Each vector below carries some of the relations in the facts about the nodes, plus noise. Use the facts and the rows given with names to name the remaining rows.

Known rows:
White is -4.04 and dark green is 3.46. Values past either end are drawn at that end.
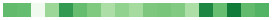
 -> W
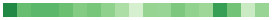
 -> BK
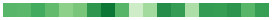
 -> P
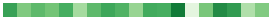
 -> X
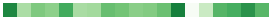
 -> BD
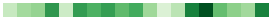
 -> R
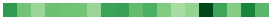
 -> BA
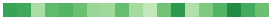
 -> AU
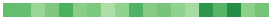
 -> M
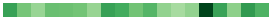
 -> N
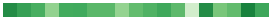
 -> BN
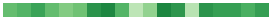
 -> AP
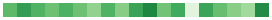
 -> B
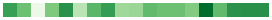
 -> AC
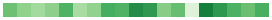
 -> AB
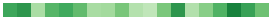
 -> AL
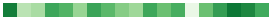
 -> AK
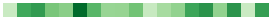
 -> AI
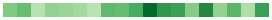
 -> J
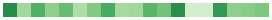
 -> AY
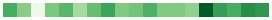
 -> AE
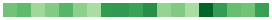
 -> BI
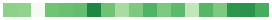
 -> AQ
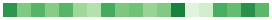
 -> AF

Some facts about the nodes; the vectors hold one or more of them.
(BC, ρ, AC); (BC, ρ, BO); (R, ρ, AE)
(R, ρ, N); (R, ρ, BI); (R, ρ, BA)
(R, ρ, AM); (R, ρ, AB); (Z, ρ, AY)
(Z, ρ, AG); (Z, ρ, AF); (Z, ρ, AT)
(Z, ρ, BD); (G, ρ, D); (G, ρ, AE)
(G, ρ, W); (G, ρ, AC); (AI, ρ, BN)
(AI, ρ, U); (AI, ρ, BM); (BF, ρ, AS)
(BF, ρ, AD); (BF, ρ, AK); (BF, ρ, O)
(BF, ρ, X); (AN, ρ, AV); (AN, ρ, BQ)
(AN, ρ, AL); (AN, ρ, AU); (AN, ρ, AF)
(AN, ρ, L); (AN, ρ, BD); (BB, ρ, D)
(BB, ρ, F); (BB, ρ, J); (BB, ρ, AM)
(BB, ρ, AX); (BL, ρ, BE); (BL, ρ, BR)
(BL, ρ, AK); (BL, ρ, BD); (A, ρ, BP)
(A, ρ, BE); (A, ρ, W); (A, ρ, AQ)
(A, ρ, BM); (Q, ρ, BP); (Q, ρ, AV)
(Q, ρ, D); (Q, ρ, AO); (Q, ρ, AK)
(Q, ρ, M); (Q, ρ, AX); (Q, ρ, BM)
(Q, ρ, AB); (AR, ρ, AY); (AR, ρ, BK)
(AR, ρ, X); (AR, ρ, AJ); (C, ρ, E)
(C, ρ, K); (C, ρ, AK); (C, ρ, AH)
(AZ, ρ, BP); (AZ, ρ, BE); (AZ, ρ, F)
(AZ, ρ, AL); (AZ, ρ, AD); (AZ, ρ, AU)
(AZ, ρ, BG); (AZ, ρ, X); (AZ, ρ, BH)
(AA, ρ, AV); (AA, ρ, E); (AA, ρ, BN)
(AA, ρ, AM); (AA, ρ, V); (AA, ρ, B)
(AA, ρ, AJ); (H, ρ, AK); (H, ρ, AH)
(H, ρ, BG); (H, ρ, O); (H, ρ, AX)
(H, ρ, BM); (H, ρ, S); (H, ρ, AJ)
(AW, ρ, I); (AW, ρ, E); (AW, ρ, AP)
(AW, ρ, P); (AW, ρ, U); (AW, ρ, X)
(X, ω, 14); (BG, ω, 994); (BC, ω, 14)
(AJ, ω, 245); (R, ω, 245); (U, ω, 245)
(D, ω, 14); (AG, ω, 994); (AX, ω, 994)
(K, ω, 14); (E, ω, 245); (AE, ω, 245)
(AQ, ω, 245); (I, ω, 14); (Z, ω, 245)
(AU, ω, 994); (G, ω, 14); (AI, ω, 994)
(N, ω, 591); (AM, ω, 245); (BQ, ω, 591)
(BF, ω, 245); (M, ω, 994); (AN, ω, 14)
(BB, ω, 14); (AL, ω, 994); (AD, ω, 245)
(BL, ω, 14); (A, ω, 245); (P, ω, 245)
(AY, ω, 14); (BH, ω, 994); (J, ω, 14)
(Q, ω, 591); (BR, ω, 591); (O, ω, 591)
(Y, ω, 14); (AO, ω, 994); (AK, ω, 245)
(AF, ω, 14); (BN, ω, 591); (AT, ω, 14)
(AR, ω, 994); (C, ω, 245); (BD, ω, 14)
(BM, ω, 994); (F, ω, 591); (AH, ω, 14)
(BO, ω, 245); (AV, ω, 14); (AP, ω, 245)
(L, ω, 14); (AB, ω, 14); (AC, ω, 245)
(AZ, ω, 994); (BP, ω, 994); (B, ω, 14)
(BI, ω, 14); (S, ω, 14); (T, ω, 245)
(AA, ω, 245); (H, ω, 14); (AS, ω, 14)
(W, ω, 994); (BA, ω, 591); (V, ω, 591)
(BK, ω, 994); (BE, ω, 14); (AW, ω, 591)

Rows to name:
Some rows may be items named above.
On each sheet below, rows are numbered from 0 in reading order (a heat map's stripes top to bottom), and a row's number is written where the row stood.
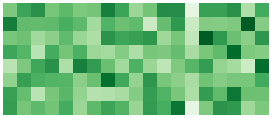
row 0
I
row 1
BQ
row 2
BI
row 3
BG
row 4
AA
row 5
Y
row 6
AX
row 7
X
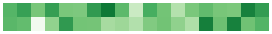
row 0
T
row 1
W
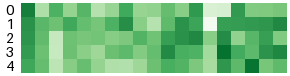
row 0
AY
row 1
E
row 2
F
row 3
AM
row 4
AX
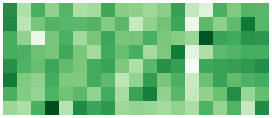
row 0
AT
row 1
BR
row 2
AE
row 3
L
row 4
E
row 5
AJ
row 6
S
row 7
C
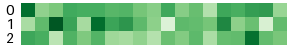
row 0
O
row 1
AW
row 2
BG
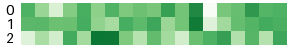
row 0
BE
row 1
L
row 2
A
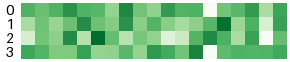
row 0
K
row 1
BC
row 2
AZ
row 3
AV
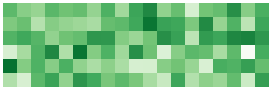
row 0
S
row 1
J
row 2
U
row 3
H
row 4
AG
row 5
BL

